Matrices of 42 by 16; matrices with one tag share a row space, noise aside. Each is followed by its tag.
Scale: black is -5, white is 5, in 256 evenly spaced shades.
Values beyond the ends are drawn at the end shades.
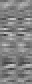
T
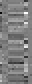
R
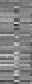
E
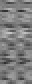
T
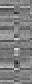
E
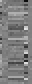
R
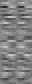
T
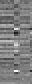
E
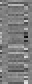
R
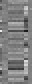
R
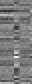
E
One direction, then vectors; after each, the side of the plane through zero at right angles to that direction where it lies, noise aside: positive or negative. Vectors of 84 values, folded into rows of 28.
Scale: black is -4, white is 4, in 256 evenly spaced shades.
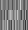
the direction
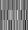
positive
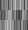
positive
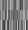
negative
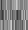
negative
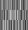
positive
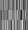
positive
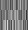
positive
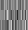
negative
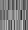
positive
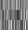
negative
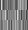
positive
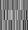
positive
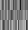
negative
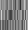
negative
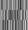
negative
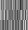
negative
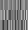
negative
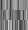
negative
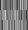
positive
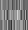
positive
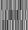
negative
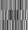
negative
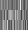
positive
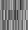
negative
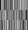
positive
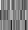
positive
